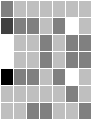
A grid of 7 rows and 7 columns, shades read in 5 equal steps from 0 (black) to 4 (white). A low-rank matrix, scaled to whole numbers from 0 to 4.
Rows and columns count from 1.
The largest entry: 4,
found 4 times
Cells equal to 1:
1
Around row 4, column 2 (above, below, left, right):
3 2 4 3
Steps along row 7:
same down same up same down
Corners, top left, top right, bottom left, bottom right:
2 3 3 2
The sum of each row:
20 17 19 19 16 20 18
